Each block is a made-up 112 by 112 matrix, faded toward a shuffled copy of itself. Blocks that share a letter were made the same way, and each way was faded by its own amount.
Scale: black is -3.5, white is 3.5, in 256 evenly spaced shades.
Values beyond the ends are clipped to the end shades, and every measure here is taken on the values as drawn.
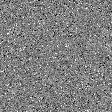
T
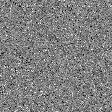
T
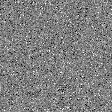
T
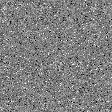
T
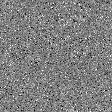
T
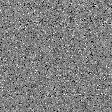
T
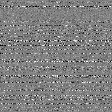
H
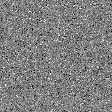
T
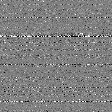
H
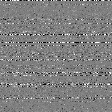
H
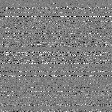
H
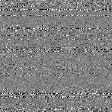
H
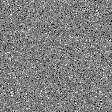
T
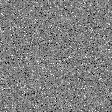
T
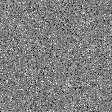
T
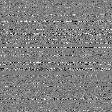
H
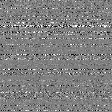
H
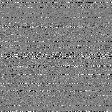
H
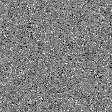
T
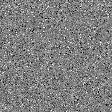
T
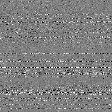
H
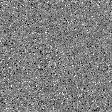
T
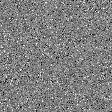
T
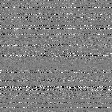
H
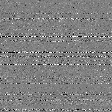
H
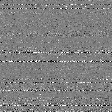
H
